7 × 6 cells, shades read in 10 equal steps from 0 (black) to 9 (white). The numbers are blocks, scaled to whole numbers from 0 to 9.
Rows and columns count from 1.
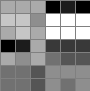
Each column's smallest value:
0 1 3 0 1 0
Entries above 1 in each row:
3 6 6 4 6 6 6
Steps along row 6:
same down up same same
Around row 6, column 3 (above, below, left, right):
6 3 4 5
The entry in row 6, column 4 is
5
